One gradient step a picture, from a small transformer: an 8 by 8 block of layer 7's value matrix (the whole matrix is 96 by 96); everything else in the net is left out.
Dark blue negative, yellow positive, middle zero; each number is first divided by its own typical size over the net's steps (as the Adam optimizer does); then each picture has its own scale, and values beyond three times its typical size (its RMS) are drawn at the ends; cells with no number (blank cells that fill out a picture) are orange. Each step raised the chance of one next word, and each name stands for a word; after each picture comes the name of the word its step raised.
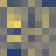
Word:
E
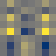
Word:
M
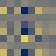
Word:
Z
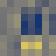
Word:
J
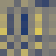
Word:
E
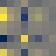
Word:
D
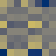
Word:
E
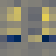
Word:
D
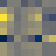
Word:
D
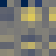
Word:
E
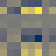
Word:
Z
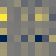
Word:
D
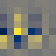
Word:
M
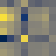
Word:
D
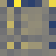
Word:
E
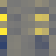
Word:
M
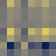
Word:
M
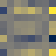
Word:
Z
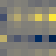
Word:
D
